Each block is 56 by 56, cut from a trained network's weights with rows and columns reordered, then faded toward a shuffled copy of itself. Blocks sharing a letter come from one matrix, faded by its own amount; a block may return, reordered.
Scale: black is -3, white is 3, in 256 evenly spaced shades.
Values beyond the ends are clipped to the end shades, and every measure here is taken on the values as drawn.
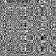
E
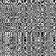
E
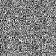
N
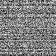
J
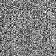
N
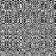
E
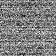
J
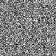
N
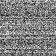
J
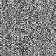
N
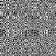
E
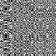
E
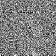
N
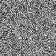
N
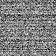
J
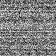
J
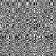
E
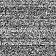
J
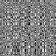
E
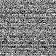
J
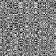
E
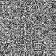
N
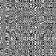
E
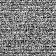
J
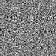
N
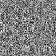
N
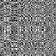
E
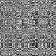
E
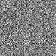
N
